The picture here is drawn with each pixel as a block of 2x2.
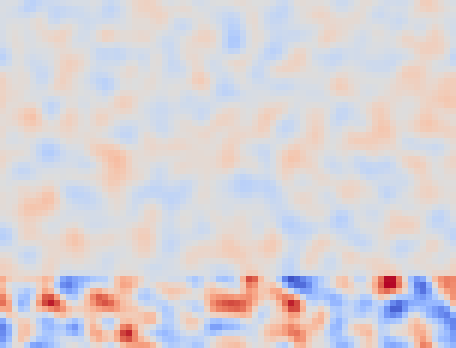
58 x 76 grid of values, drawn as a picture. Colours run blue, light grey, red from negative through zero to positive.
Stripes: none. Slope: none. Seam: horizontal, 80% of the way down, the top part calmer. Grain: blotchy. Histogram: heavy tails on both sides. Mirror symmetry: none. Average level on the scale: 50%.
